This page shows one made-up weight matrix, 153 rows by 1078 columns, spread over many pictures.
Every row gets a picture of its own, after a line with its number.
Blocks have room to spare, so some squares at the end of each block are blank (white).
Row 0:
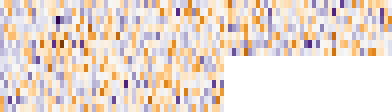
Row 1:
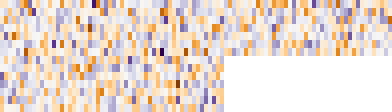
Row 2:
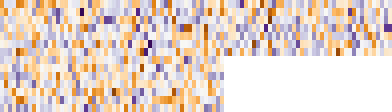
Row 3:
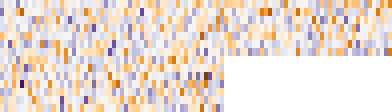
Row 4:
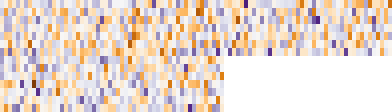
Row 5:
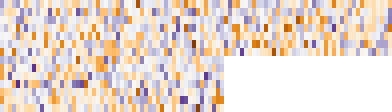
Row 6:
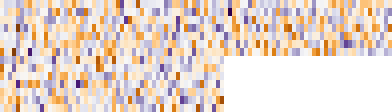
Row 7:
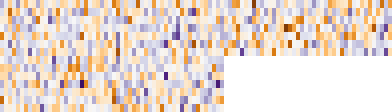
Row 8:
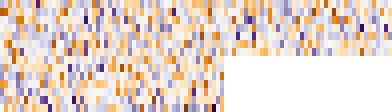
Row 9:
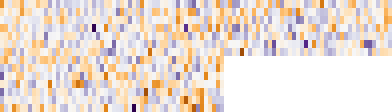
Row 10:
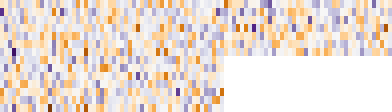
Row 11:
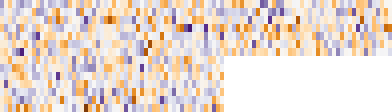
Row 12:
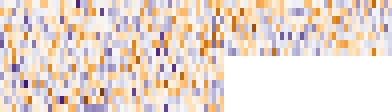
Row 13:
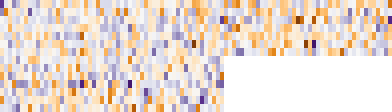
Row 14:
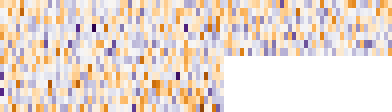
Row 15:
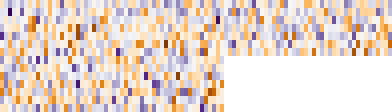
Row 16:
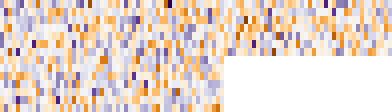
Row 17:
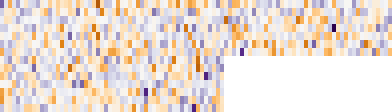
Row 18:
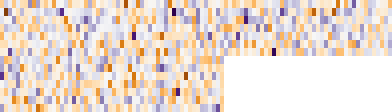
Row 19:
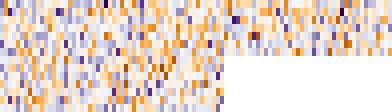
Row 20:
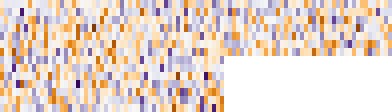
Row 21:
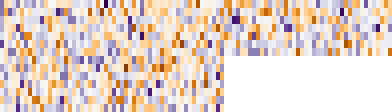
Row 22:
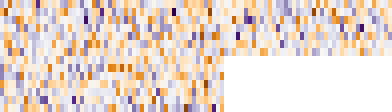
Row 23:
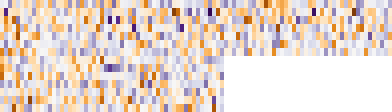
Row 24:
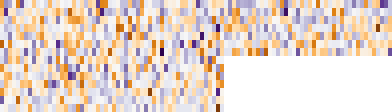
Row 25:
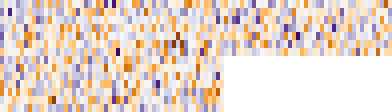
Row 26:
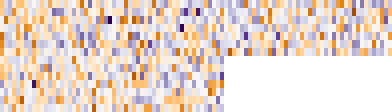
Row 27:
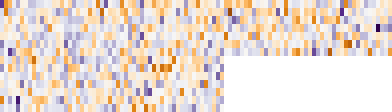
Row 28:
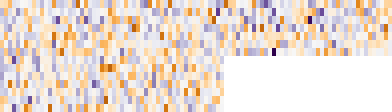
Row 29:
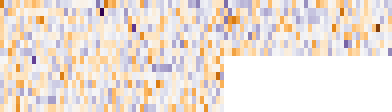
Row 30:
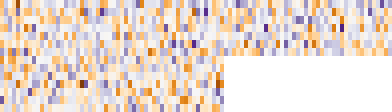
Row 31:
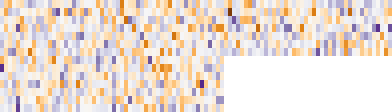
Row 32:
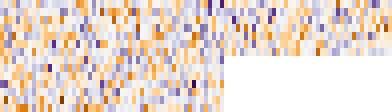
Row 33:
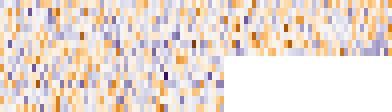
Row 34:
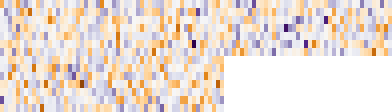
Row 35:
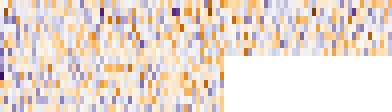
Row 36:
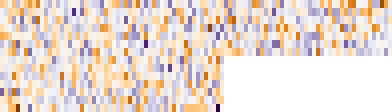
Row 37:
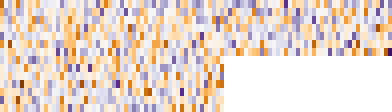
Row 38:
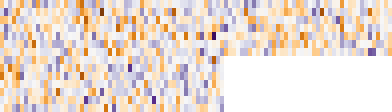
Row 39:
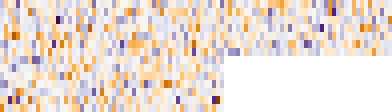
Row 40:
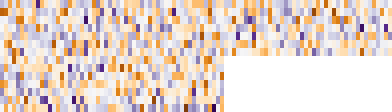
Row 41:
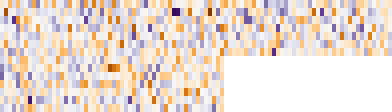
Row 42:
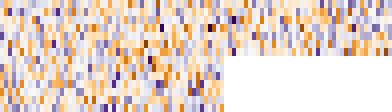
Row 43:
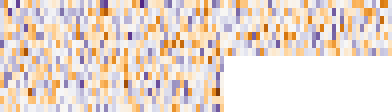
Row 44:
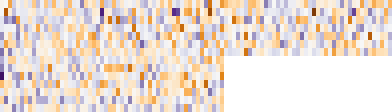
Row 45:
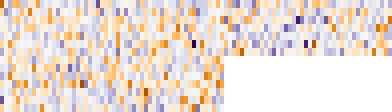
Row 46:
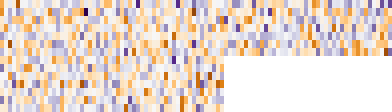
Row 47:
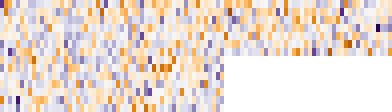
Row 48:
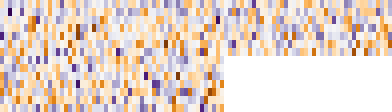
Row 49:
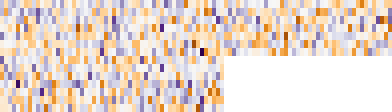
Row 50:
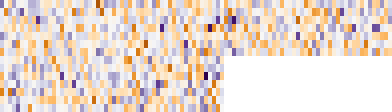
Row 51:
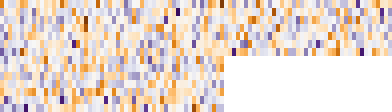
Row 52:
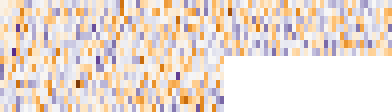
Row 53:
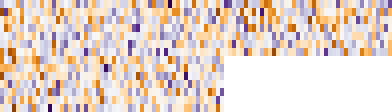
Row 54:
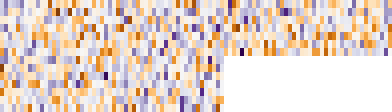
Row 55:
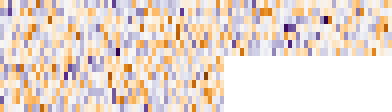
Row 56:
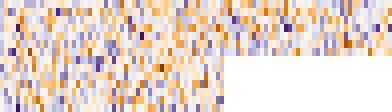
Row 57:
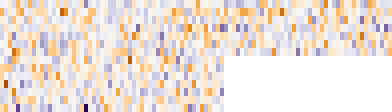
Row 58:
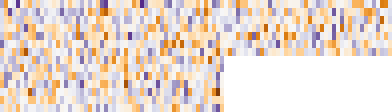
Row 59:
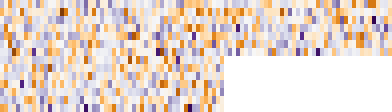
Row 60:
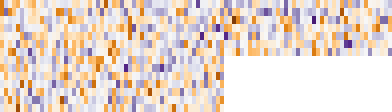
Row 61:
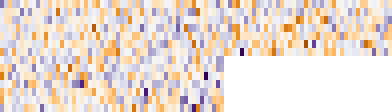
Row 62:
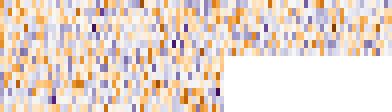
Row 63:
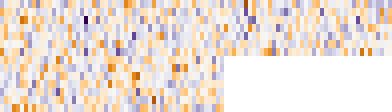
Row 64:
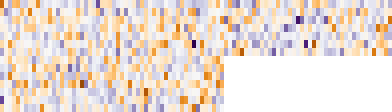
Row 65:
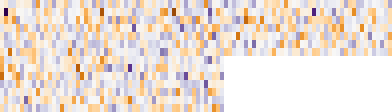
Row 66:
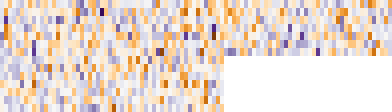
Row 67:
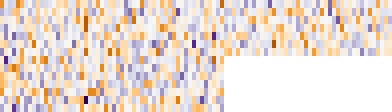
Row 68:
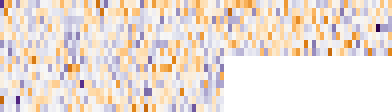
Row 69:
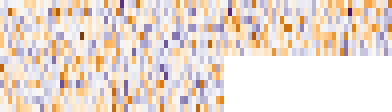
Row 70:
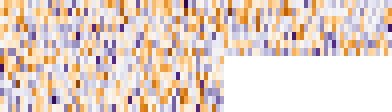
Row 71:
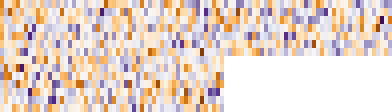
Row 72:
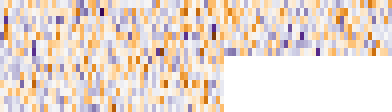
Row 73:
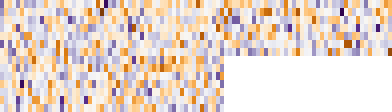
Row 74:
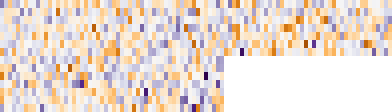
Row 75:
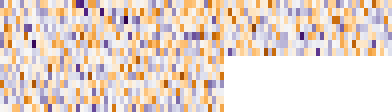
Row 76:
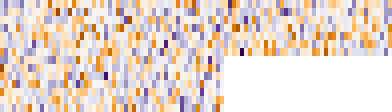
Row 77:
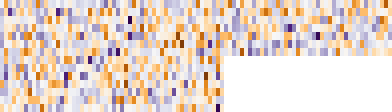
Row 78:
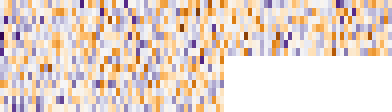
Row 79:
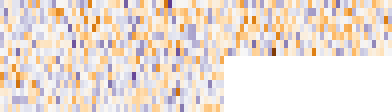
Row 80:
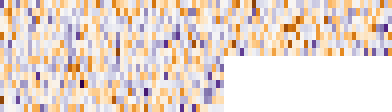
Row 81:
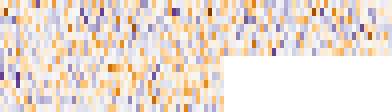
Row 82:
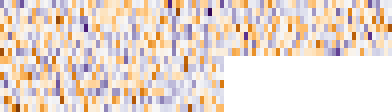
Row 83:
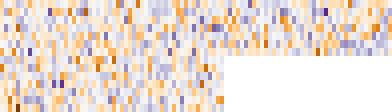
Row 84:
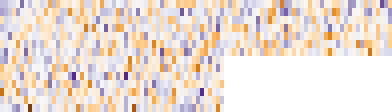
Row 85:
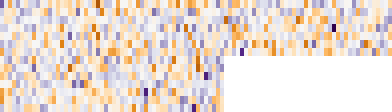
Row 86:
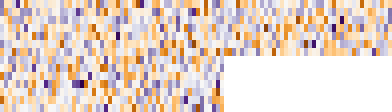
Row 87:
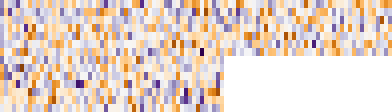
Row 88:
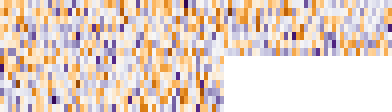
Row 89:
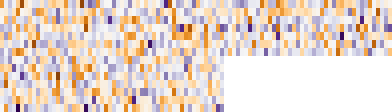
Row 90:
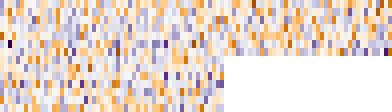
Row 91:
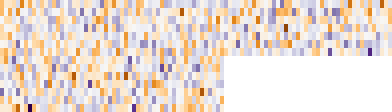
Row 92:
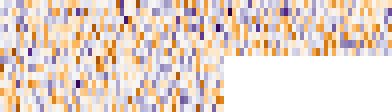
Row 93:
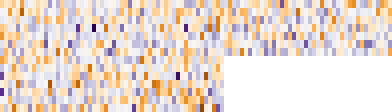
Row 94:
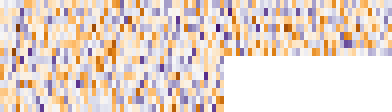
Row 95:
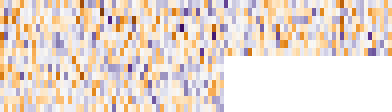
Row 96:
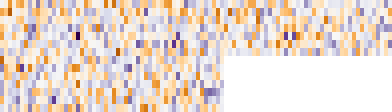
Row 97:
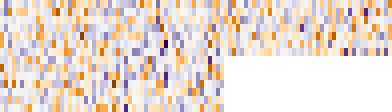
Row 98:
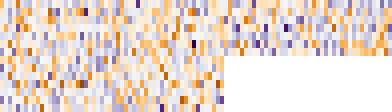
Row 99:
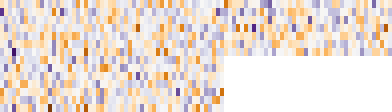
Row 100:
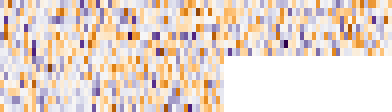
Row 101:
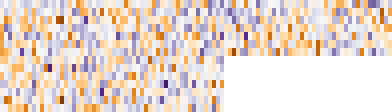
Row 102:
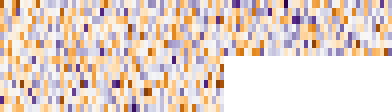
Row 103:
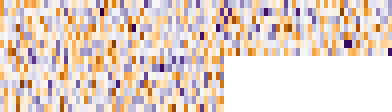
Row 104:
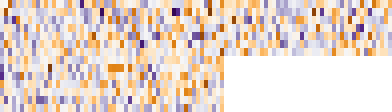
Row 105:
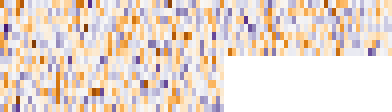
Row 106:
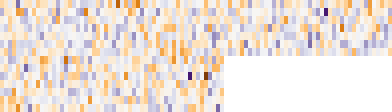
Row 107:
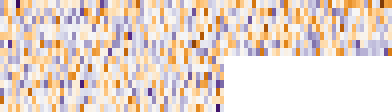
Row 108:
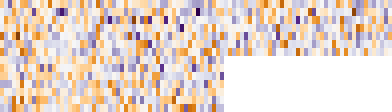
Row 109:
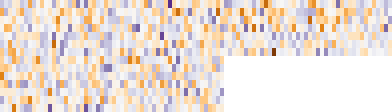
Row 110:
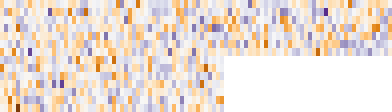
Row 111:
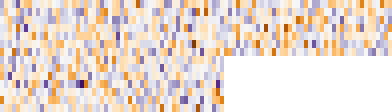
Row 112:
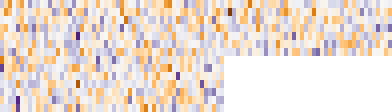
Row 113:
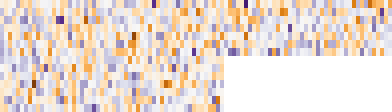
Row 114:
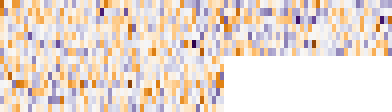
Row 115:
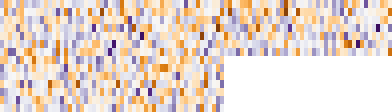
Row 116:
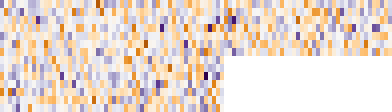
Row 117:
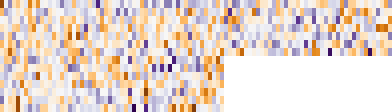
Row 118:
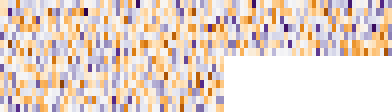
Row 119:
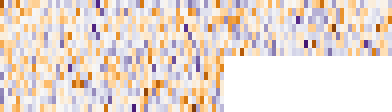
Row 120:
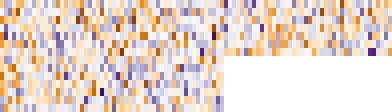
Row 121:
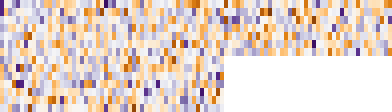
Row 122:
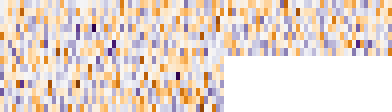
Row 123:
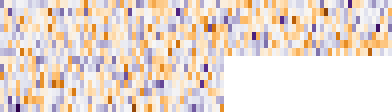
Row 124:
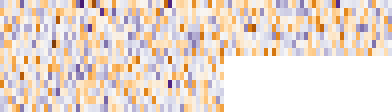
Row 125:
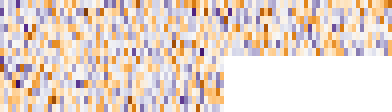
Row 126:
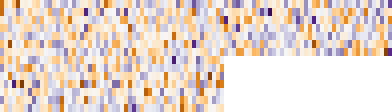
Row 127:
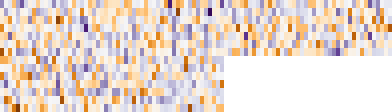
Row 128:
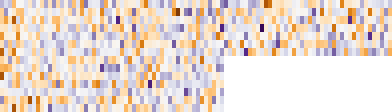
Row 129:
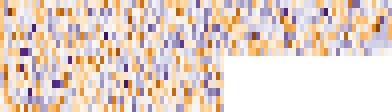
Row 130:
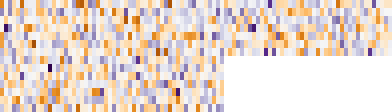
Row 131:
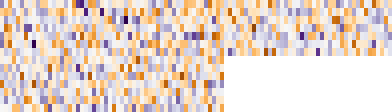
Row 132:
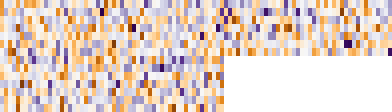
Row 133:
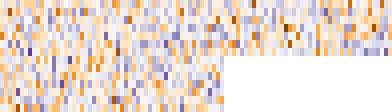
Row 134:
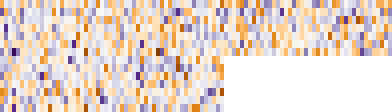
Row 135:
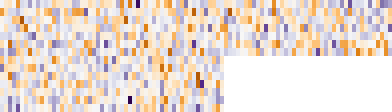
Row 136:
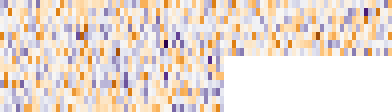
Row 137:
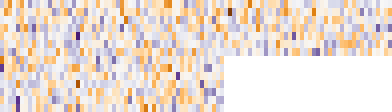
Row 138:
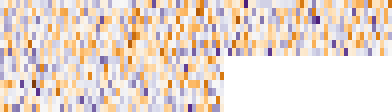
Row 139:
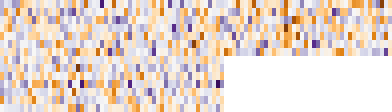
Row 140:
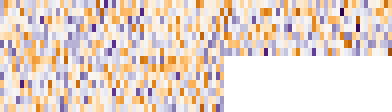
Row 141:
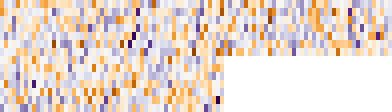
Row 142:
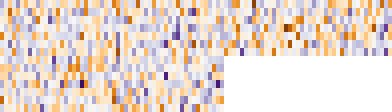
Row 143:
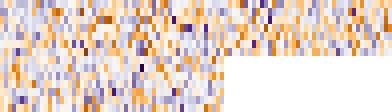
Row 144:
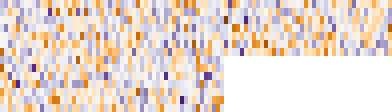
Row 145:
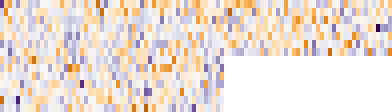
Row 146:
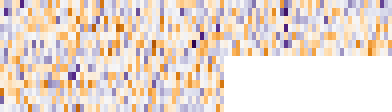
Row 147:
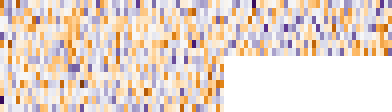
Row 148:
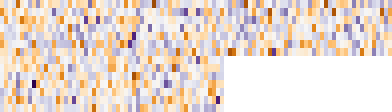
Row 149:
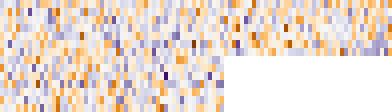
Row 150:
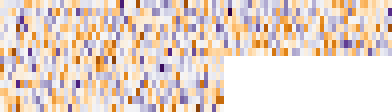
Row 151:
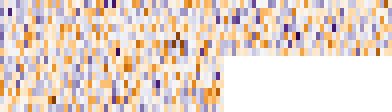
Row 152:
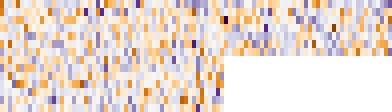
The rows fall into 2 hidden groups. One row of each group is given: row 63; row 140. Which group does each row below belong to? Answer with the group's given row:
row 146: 140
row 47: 140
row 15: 140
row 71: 140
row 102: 140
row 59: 63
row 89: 63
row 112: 140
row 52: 140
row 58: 140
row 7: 140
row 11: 63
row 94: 140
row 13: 140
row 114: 140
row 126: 140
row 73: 140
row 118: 140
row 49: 140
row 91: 140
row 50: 140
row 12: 63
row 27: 140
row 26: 63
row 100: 63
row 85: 140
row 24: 140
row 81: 63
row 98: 140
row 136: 140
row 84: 140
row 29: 140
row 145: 140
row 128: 63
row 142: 140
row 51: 63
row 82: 63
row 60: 140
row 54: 140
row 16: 63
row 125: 140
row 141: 63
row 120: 63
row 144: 140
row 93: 140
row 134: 63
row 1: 63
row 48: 140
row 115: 140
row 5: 140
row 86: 140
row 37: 140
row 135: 140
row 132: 140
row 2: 63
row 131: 63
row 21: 140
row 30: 140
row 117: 140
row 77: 140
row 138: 63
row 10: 63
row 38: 63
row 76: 140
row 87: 140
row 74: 140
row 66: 63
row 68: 140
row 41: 63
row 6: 140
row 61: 140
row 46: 140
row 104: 63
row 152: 140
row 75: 63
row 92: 140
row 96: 140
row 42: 140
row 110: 140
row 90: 140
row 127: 63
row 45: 140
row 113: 63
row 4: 63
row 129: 140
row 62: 140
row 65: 63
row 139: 140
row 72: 63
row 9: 140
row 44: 63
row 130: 63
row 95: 63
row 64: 140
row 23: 63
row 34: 140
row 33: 140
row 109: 63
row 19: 140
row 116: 140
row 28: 63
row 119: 140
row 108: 63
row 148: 63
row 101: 63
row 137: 140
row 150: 140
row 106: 140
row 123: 140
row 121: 140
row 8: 63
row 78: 63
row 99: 63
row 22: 63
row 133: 140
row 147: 140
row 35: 63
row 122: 140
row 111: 140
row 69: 140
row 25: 140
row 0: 63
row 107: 140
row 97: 140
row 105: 63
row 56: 140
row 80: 140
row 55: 140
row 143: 63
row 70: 140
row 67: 63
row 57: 63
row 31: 140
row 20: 140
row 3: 140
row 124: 63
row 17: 140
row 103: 140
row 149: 140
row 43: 140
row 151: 140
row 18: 63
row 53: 63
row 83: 140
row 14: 140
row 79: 63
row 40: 63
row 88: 140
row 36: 140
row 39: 63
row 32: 63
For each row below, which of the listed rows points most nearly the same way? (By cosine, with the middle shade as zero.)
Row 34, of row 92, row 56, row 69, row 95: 56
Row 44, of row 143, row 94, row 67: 143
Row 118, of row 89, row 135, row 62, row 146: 135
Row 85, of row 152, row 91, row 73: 73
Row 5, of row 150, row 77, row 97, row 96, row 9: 150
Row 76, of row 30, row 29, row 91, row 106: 29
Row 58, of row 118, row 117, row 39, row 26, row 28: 117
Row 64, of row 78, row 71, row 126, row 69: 126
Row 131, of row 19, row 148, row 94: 19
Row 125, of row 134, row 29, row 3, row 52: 3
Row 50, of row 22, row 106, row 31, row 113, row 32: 31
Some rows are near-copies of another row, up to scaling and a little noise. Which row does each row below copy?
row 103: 132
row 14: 93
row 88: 70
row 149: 33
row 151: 25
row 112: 137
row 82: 127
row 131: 75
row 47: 27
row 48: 15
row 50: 116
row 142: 7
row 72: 66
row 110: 83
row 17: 85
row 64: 45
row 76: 54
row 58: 43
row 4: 138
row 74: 61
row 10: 99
